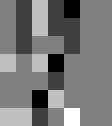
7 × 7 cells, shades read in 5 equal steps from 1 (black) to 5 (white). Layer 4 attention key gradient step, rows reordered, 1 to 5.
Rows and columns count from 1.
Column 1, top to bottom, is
3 3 3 4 3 3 4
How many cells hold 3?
29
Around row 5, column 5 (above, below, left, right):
3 3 2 3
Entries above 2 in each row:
4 4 5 6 6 6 6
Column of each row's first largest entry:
3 3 1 1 1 4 5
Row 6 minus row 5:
0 0 -2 2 0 0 0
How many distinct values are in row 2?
3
